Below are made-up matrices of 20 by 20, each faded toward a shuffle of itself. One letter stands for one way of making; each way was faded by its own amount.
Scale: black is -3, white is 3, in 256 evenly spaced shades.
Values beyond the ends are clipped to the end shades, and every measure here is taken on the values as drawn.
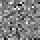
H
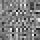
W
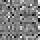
W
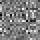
W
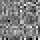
W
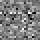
H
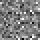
H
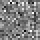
H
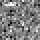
H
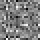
W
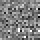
H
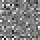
H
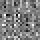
W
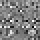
W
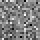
H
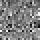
W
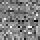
H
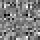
W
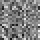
W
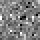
H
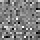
H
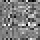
W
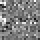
H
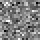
H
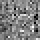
H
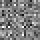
W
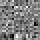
W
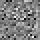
H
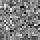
H
